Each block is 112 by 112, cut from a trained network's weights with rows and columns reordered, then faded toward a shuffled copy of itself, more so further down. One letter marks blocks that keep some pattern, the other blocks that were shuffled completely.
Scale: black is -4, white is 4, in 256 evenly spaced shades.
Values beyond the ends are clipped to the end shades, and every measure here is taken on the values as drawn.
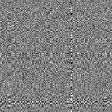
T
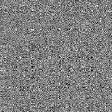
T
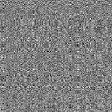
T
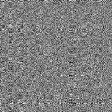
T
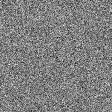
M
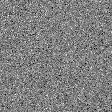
M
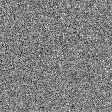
M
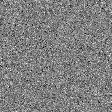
M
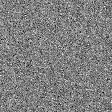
M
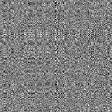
T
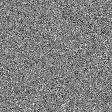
M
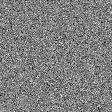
M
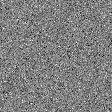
M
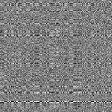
T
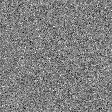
M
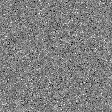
M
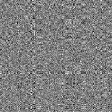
T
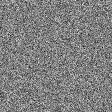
M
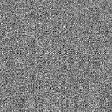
T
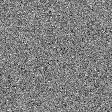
M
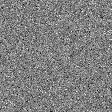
M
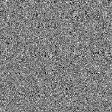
T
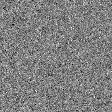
M
